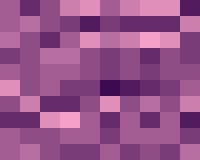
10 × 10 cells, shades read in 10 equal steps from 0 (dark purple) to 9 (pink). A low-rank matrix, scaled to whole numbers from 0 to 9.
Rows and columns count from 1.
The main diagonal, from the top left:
5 6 2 6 4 0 4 2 5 6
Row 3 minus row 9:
1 0 -2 0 3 3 2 4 3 0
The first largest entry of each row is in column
5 10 8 3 1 1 6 4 1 2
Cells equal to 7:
6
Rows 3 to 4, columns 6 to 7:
6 7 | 3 4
